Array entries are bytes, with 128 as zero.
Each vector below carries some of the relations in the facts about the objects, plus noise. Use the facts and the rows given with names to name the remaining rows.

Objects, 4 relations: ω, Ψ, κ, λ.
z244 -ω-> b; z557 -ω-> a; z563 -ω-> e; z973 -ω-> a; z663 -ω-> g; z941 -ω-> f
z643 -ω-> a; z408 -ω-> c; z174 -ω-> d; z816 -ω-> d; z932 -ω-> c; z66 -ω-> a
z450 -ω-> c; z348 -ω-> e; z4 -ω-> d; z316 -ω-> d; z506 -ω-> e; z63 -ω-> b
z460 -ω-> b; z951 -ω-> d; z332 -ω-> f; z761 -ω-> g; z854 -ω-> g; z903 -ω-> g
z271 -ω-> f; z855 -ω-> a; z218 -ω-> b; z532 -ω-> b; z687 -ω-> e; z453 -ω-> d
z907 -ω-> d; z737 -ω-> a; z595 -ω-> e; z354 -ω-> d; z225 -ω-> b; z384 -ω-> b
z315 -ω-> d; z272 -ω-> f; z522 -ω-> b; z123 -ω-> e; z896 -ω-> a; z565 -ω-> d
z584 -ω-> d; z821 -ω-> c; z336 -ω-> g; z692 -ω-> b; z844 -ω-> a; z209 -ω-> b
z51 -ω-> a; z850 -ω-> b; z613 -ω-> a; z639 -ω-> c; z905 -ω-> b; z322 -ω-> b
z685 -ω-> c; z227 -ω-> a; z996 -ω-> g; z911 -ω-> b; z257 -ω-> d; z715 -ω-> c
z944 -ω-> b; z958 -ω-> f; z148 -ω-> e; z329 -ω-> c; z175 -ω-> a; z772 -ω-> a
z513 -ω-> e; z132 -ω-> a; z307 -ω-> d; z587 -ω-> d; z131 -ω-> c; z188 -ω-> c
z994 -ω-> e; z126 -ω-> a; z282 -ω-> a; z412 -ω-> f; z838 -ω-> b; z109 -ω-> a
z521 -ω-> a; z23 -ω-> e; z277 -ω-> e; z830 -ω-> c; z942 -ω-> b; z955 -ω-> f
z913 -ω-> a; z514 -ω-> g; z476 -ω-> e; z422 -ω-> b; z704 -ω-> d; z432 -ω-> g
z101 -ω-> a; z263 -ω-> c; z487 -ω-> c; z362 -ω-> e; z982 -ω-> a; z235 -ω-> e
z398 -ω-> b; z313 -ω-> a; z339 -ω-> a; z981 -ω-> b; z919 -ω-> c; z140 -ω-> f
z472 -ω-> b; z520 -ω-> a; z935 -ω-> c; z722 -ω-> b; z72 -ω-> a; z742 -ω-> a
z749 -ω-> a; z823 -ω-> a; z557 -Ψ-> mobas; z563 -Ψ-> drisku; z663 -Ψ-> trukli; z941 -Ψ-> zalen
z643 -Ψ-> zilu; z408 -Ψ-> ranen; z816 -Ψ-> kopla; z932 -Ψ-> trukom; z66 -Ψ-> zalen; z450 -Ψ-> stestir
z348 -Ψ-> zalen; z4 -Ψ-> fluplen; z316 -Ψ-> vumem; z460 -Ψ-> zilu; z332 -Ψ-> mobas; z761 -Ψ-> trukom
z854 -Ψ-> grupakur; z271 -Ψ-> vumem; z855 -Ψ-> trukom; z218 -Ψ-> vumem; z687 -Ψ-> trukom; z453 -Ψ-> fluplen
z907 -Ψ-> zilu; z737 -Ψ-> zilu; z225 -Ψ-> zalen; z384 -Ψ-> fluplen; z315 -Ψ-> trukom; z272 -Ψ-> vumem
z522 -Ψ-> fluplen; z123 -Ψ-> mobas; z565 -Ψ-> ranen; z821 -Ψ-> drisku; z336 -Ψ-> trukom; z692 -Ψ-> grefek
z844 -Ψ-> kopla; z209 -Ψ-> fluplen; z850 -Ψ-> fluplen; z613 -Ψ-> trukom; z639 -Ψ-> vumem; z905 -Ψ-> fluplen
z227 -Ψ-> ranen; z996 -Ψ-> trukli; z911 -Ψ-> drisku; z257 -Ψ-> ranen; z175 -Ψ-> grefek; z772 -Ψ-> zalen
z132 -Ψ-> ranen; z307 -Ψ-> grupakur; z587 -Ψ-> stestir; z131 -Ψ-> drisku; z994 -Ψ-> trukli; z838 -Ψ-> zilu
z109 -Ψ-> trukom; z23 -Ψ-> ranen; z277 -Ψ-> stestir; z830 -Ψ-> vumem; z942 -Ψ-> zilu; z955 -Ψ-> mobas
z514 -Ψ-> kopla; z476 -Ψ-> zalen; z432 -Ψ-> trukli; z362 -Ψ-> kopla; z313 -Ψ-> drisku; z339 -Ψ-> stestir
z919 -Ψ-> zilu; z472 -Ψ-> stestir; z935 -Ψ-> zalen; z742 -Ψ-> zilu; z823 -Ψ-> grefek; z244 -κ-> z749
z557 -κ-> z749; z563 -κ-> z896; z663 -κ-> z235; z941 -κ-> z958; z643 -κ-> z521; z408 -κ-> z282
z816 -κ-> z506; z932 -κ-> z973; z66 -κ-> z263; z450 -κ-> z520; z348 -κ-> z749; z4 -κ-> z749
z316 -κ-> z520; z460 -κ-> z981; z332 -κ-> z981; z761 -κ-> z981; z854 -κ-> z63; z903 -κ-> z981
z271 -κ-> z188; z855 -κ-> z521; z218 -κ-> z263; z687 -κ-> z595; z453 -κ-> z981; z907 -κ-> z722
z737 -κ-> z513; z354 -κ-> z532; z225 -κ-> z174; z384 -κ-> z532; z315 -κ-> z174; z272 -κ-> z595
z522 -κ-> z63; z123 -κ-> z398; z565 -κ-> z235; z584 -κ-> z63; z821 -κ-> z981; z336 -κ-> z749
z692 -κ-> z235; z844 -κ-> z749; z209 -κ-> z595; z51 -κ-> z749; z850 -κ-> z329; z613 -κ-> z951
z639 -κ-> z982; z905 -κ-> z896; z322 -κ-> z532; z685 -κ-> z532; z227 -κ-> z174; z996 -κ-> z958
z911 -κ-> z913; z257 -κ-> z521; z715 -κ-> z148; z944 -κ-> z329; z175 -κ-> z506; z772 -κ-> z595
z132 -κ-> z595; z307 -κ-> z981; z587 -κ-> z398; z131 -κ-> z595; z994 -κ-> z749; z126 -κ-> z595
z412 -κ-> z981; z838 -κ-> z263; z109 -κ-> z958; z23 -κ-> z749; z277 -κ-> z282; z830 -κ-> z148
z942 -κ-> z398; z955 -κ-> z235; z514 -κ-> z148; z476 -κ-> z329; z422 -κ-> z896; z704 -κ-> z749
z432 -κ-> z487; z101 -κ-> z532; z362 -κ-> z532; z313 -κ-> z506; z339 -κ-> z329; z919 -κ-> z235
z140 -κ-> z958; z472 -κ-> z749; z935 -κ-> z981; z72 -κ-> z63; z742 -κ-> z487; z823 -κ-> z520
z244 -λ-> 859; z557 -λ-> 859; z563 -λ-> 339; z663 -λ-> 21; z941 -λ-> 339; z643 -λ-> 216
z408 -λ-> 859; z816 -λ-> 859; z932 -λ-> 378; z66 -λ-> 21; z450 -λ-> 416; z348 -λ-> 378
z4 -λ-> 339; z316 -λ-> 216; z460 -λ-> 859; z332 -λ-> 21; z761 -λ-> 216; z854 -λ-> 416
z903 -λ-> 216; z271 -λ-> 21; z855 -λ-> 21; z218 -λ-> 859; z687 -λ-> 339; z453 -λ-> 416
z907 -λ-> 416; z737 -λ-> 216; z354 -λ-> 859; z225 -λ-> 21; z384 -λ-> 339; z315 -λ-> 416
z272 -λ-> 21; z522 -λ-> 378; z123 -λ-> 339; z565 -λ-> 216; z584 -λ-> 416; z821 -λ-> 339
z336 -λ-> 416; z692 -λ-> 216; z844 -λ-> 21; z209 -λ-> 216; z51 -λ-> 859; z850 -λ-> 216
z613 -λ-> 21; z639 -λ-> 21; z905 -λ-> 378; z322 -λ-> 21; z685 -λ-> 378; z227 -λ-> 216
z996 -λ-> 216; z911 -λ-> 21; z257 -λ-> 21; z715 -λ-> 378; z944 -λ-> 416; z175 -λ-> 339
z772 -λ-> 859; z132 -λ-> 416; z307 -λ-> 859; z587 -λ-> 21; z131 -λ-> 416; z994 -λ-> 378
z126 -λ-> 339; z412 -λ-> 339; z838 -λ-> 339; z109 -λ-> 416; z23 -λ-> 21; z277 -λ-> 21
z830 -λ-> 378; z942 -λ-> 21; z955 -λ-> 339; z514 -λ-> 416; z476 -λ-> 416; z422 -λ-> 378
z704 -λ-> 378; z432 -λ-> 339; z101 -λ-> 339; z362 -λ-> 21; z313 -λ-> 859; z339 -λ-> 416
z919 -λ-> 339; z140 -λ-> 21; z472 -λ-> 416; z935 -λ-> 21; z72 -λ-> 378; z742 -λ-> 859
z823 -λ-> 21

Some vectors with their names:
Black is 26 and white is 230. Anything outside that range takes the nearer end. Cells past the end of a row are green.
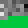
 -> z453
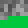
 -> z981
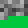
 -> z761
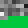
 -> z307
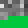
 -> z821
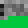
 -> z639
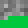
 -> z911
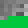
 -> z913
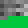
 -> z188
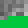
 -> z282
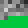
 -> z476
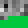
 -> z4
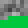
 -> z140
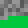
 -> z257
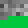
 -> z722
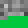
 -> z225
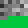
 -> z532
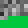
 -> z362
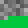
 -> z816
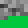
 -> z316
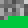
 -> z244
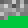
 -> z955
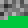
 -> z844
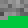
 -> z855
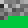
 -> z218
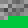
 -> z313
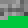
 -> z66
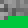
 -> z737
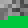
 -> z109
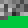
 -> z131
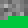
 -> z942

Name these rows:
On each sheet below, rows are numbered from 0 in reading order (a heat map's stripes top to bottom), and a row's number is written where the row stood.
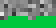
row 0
z209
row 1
z663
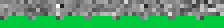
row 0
z838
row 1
z408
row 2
z126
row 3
z850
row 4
z565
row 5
z101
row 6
z772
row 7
z235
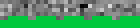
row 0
z907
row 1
z354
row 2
z336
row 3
z63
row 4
z227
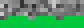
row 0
z132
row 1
z685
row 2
z272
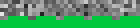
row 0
z460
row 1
z687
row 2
z932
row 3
z830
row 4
z919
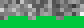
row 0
z384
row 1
z412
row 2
z329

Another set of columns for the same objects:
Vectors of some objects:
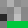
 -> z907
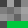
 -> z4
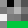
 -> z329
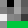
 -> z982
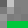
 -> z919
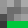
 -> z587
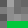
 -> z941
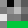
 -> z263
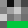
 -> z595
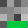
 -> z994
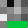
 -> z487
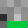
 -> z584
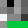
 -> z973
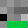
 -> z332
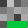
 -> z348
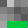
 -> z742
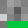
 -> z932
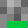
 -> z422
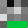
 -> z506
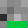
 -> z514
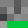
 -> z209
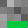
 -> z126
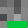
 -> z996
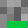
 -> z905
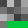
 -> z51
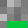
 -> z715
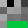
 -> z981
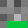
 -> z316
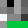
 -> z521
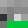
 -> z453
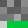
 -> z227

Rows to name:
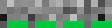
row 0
z140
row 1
z362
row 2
z339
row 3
z244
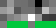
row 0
z307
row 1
z749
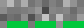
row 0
z639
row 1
z761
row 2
z830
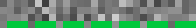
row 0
z432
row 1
z23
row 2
z218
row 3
z903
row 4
z72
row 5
z565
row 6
z816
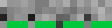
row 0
z944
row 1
z854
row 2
z277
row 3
z476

